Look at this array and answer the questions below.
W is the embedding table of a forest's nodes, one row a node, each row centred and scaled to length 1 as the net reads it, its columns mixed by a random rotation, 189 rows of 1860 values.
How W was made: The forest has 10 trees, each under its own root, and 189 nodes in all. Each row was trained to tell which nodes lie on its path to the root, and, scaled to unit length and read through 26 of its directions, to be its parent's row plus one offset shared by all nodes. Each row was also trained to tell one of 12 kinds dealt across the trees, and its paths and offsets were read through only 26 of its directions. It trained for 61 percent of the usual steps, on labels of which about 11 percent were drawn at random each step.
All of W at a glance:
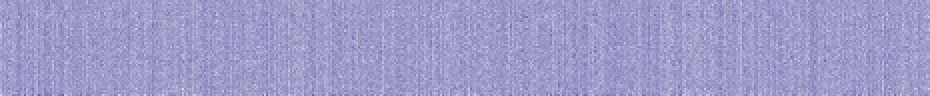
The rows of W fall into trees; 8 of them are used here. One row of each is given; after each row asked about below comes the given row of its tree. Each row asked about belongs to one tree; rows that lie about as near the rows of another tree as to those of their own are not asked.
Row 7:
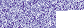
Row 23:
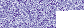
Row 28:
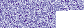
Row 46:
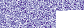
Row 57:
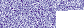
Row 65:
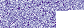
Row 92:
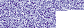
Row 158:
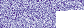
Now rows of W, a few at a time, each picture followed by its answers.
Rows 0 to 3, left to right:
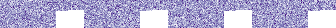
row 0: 46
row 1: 158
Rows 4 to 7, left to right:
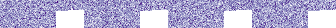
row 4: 23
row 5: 7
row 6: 46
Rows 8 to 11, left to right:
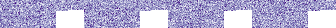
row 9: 46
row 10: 158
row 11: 7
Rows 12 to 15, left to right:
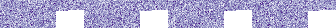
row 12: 28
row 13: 57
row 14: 65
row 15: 23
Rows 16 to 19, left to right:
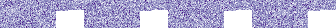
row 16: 7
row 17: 23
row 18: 158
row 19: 92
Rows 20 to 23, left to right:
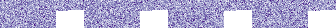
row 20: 57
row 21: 92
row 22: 46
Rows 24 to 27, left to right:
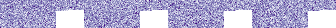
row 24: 158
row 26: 28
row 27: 23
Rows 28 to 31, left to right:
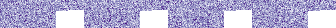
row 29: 46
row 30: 57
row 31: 7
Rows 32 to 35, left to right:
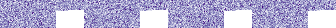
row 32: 57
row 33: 57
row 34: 57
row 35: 7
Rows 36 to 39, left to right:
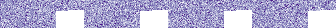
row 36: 7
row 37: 23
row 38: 158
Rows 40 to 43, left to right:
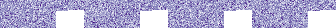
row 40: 7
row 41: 57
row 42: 158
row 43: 23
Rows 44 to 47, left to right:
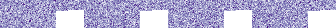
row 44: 7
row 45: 92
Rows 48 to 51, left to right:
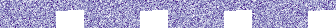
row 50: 23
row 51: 23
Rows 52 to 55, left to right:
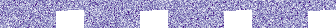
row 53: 7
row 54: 23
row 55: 23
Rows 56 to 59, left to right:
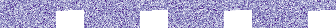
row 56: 23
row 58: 46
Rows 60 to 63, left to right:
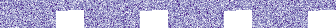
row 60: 28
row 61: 92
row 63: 46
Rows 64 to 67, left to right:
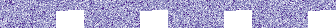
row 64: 158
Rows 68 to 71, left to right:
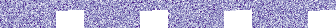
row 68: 65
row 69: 23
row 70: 57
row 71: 23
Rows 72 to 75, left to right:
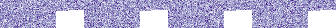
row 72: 23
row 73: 92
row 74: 92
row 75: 92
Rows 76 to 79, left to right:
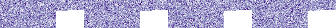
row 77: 7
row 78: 92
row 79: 92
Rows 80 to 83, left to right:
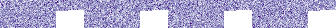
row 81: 28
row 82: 158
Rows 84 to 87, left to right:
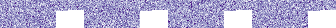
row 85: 46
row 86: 7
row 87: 23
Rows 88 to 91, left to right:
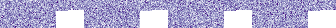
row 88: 23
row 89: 46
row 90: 158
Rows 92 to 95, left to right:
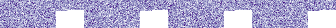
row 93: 92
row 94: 46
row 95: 7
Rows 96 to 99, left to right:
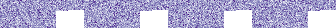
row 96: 23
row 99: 65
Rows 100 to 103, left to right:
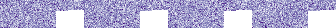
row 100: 7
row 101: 7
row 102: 7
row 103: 57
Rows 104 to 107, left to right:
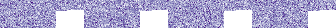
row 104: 7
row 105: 57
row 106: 46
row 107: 7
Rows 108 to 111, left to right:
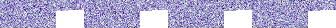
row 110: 158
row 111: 158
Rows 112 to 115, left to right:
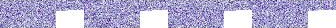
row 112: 92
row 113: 158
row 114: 46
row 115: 7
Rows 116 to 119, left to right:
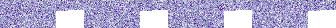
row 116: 92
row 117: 7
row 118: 28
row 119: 7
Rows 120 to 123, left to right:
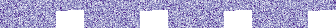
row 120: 23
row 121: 46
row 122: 46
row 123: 46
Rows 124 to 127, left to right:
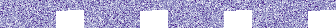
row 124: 46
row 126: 46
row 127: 158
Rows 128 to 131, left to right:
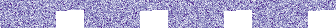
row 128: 65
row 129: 23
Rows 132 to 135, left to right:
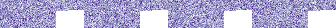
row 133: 7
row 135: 92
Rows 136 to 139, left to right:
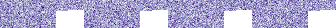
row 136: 92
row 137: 57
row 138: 23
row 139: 23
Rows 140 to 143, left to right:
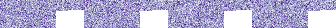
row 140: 46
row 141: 7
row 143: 7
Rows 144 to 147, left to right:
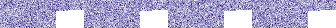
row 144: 28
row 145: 7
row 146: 7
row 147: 23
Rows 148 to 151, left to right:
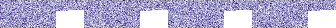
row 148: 158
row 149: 46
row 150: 46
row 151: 92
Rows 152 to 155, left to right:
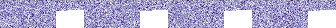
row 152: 158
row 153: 158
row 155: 46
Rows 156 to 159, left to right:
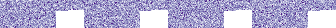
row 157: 7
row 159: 46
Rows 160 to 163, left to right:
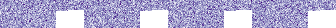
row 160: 7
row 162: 57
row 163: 23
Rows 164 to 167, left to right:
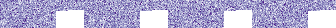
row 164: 158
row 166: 57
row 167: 23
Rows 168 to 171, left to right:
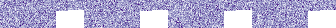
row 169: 28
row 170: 57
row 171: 65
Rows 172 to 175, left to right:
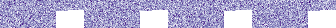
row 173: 57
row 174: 57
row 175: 28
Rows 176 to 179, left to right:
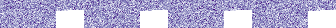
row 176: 28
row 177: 23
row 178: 46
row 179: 23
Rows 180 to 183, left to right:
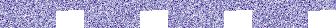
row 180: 23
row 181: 92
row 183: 158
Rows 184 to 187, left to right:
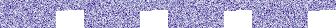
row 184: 7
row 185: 23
